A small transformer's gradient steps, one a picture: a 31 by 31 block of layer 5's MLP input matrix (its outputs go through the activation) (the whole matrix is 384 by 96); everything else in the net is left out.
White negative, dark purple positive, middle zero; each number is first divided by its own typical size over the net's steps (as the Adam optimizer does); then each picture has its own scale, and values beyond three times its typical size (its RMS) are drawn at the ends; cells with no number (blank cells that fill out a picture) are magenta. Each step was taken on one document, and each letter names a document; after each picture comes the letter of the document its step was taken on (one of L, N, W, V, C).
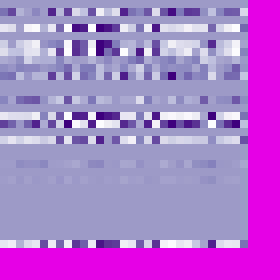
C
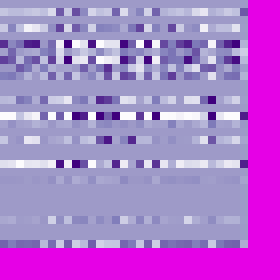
C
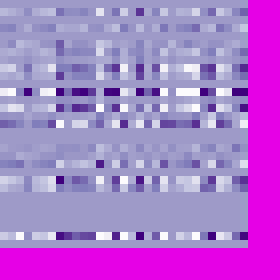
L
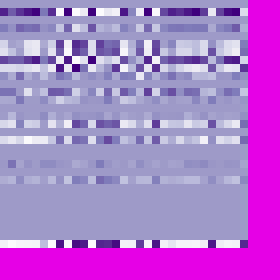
C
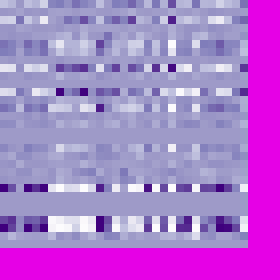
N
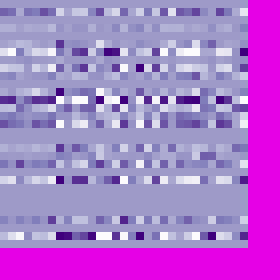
L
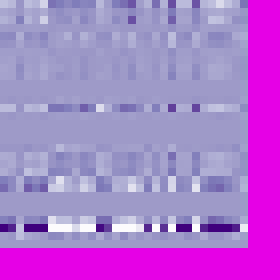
N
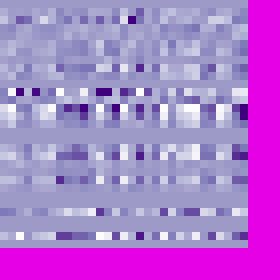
L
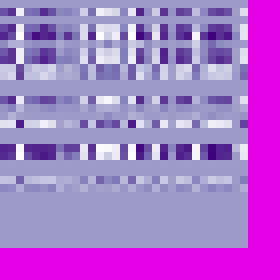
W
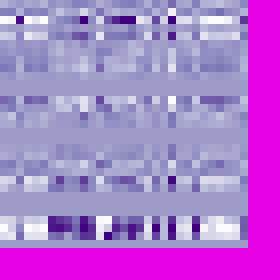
N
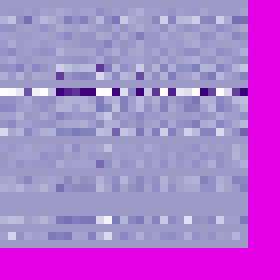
L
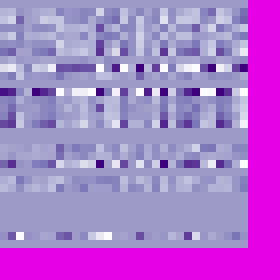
L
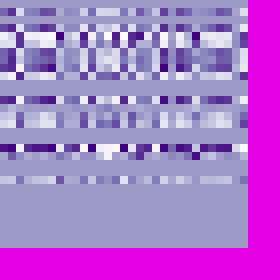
W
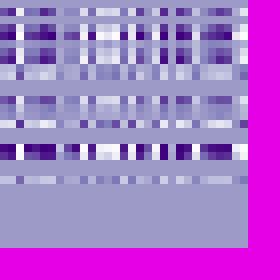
W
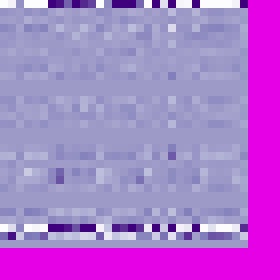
N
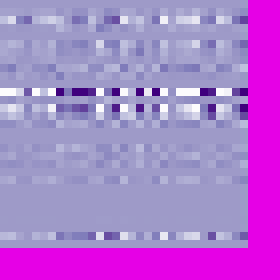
L
